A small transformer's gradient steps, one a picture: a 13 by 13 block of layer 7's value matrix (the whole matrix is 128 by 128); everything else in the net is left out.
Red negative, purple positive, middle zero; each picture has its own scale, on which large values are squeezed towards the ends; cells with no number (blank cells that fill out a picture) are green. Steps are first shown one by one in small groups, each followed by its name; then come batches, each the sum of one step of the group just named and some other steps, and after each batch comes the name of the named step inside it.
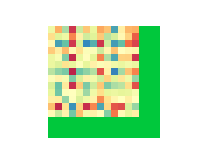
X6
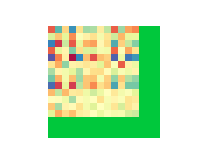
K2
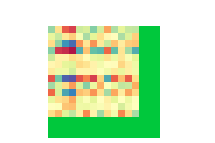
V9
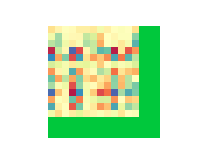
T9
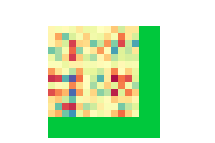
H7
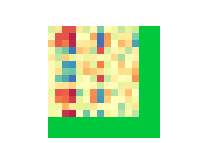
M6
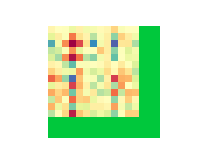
H7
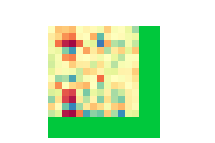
M6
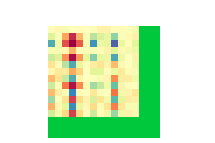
H7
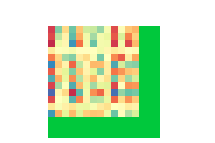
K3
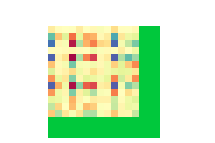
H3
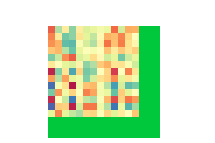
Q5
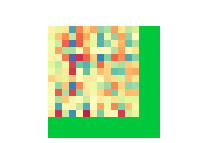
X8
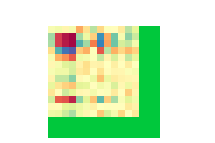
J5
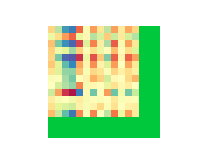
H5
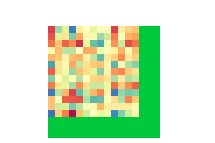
K3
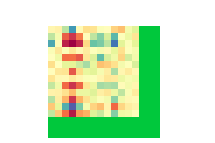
X8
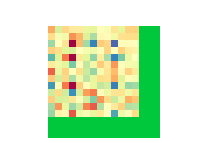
Q5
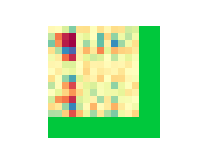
J5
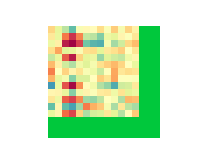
Q5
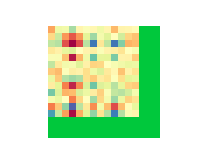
K3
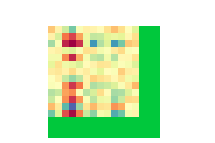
K3
